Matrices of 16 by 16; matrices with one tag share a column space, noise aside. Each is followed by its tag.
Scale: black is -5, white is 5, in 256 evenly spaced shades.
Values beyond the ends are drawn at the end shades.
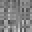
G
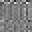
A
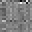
A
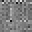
A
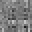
G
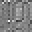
A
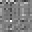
A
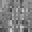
G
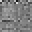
A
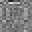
A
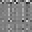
A
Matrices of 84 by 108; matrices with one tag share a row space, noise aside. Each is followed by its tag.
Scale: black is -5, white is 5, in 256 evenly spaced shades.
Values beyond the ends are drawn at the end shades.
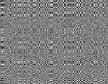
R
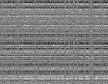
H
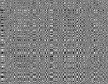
R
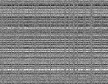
H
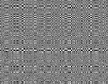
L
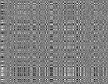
R
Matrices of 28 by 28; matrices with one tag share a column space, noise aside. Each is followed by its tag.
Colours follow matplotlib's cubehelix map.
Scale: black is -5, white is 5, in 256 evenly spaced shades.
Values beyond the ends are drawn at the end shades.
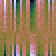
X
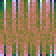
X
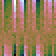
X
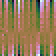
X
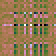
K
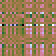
K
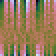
X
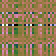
K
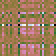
K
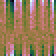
X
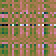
K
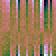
X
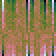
X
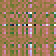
K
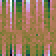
X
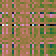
K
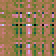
K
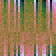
X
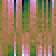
X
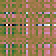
K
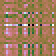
K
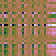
K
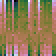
X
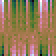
X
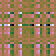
K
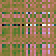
K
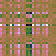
K
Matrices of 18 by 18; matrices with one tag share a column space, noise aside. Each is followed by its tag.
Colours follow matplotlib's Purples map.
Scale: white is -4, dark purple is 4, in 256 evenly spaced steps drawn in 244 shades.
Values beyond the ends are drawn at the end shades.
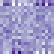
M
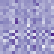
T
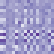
T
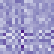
T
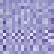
T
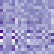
T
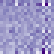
M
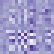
T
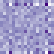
M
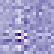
T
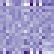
M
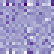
M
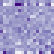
M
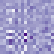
T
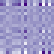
M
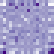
M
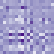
T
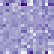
M
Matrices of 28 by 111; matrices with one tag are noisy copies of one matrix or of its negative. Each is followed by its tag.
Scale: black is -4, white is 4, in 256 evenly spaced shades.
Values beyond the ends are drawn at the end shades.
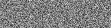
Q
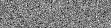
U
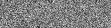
U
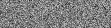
Q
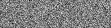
Q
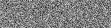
Q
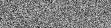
U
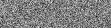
U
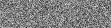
Q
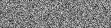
Q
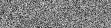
U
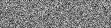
Q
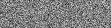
Q
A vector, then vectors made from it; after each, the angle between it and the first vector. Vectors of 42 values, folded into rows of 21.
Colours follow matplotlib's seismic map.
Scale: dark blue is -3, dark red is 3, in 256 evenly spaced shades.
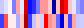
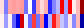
orthogonal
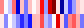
partly opposed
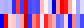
nearly parallel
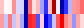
nearly opposite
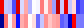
partly aligned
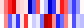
partly aligned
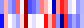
nearly parallel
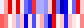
partly opposed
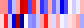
orthogonal
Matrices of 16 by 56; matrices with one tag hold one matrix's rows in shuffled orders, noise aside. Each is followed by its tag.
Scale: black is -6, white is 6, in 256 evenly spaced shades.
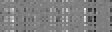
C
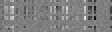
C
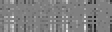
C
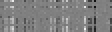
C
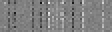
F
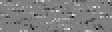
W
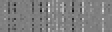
F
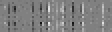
F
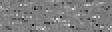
W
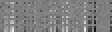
C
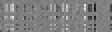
C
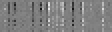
F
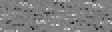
W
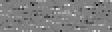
W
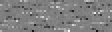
W
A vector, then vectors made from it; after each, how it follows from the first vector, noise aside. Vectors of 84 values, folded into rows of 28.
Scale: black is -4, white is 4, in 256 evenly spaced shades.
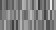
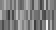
wrapped around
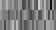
negated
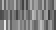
wrapped around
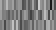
negated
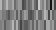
negated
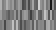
negated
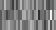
wrapped around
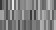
wrapped around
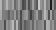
negated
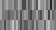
negated
